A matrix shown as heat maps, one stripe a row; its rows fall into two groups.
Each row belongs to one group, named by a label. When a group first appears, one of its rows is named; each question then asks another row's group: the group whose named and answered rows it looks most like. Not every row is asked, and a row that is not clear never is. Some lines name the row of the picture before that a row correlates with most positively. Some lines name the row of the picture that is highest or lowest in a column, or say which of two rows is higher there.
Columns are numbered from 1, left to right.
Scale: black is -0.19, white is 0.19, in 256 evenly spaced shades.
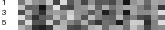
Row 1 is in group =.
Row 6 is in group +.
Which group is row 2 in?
+
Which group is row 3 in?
=
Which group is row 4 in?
+
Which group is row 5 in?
=
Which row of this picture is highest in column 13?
2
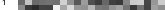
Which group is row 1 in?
=
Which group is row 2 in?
+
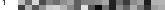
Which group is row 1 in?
=
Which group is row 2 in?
=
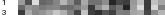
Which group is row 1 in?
=
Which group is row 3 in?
=
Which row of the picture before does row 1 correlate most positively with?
1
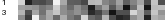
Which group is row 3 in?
=
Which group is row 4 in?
=
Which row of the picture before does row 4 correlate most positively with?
1
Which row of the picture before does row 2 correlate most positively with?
2
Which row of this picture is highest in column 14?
1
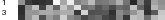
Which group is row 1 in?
+
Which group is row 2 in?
=
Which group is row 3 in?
=
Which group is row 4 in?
=
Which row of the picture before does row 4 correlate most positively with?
3
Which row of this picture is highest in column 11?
1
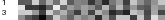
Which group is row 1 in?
=
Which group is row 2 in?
+
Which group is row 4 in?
+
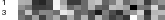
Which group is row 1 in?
+
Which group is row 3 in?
=
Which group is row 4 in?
=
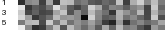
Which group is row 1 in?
=
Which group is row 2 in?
+
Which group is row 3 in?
+
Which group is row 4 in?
+
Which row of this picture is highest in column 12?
2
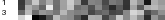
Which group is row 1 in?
=
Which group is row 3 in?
=
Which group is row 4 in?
+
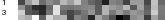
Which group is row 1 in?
=
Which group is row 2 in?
+
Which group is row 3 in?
+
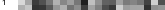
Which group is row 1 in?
+
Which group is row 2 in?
+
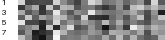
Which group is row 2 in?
=
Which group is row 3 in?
+
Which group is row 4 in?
=
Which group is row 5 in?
+
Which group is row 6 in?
=
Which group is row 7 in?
+
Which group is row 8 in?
+
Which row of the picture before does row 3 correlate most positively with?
1
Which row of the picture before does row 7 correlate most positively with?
2
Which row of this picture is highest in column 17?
6
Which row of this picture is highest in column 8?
6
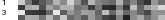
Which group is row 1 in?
+
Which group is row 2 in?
=
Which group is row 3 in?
+
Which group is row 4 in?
=
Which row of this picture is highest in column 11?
1
